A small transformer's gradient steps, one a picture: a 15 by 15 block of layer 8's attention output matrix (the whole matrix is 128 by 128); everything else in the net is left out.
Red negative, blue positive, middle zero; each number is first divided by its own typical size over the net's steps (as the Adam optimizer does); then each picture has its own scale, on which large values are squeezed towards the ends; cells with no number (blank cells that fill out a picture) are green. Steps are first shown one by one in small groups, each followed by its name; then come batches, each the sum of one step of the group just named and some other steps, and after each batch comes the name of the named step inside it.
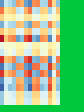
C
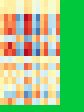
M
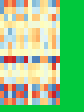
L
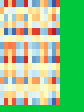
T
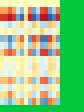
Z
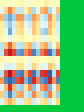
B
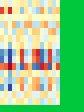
T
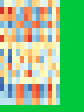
C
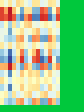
Z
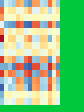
C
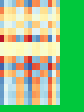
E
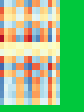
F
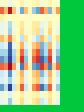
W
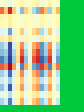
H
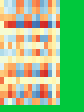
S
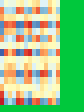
S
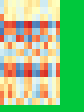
S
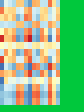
E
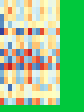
W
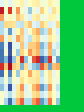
H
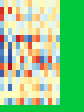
H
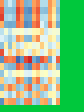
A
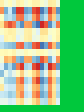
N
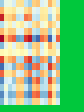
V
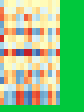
V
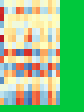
V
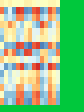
N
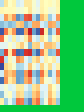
V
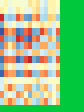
A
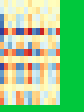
A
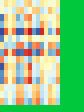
N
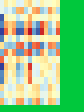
N
